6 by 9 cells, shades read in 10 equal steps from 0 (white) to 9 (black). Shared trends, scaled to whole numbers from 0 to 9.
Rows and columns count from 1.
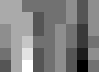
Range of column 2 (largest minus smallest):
0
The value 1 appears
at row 5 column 3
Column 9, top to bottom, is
4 4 4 5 4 5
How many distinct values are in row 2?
4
